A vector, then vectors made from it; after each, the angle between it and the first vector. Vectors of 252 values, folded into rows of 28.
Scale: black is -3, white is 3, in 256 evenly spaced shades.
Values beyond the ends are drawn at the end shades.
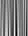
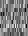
orthogonal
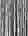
nearly parallel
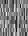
partly aligned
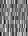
partly aligned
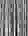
nearly parallel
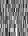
partly opposed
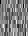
partly opposed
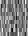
partly aligned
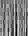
nearly parallel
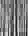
nearly parallel
